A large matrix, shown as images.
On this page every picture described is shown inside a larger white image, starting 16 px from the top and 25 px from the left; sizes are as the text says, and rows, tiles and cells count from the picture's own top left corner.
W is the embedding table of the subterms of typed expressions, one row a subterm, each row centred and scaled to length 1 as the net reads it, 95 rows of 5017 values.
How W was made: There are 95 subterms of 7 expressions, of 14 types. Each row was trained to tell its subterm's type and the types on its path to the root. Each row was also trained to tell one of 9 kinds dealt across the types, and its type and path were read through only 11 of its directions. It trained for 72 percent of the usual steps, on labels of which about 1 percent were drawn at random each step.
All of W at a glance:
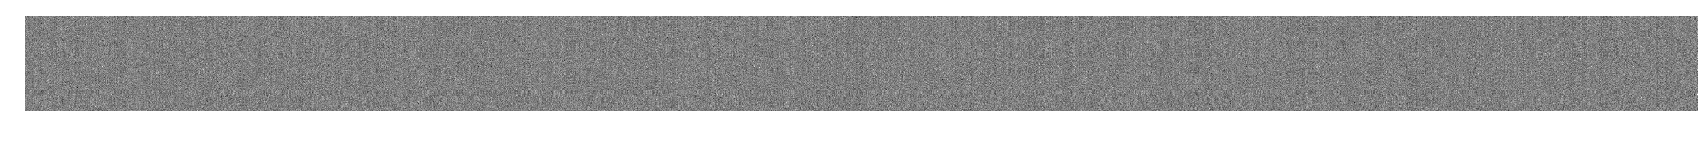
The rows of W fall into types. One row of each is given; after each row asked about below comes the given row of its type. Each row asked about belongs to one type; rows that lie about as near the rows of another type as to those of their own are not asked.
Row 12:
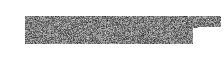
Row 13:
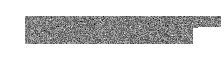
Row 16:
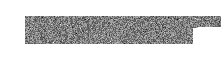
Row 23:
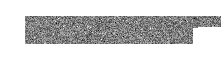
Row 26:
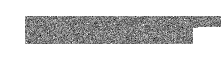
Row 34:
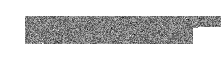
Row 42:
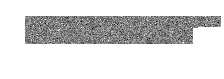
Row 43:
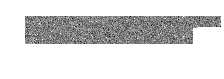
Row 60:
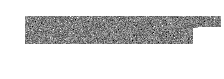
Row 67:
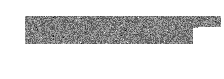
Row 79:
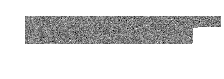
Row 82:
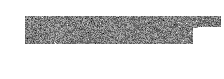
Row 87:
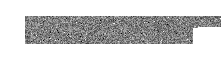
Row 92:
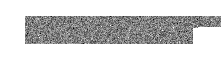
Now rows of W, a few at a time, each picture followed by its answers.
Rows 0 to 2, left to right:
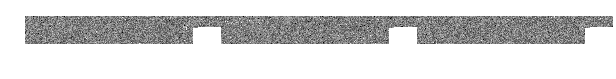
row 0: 87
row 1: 43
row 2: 16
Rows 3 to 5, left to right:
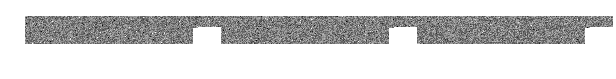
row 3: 16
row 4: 34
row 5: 42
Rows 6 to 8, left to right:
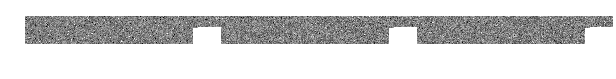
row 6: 12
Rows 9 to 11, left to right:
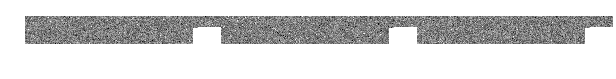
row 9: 87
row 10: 43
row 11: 87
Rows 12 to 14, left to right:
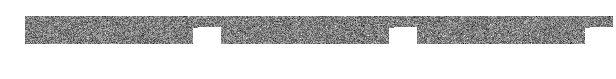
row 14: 34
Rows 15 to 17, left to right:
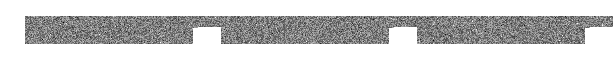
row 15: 43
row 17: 13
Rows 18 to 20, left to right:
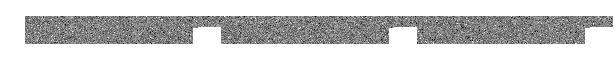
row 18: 34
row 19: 43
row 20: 92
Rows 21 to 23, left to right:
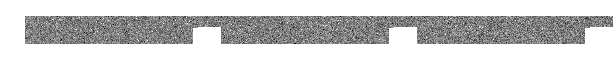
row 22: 60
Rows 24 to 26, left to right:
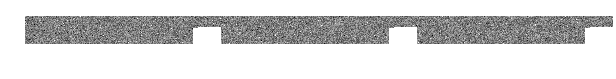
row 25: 67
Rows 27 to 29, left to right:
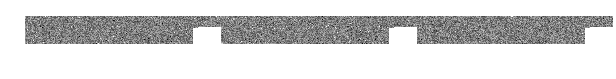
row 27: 67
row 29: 12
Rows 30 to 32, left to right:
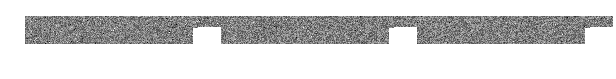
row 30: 82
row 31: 34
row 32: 79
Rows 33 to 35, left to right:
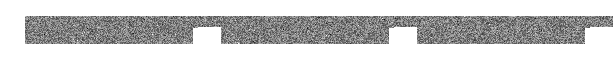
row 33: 79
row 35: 42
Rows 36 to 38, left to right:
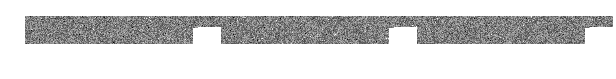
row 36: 79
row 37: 16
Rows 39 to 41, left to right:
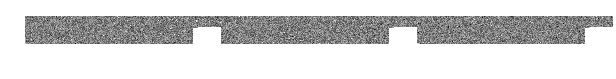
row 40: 60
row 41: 16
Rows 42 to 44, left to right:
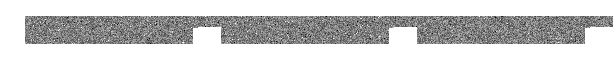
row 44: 92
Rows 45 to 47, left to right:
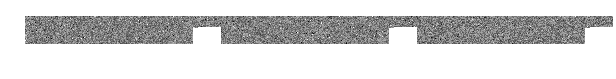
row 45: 26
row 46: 79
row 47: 87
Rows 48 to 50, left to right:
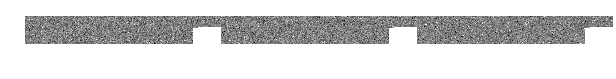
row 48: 23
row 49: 16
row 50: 60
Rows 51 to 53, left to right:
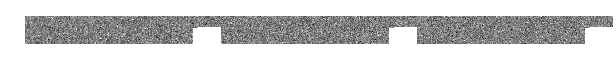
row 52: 12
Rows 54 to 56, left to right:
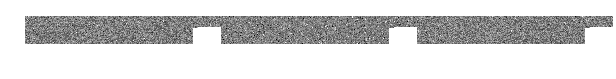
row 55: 92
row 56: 87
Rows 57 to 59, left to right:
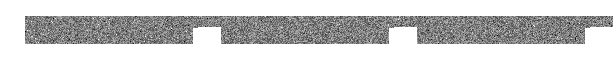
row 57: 13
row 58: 26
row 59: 92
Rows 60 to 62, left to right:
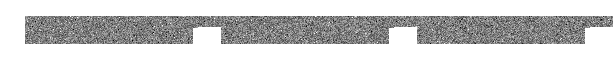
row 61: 67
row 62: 26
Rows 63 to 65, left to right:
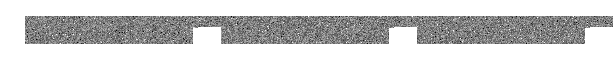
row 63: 92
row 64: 67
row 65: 23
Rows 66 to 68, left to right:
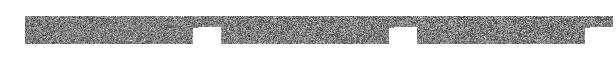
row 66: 42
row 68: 87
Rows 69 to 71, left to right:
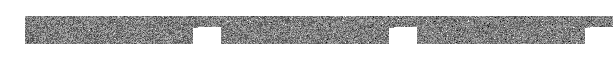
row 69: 92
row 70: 42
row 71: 60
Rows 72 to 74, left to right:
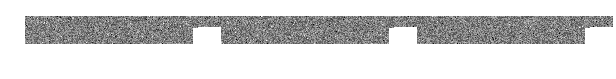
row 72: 26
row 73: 26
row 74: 34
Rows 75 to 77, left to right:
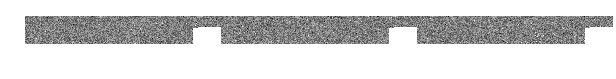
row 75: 34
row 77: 34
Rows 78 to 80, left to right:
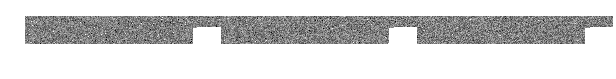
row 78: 43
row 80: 79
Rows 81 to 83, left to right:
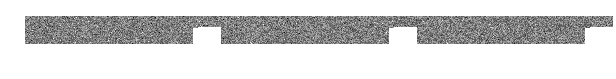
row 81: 42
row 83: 42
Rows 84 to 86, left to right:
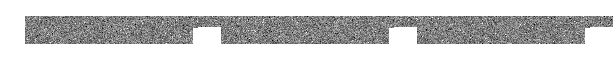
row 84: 82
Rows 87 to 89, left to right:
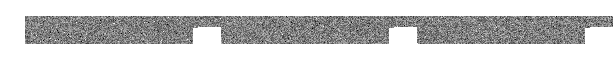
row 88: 43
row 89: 42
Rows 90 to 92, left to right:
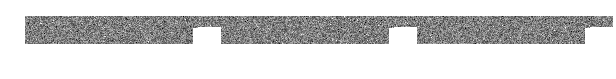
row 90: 16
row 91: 16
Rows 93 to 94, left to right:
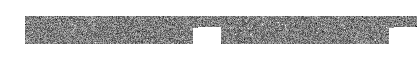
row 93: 43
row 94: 12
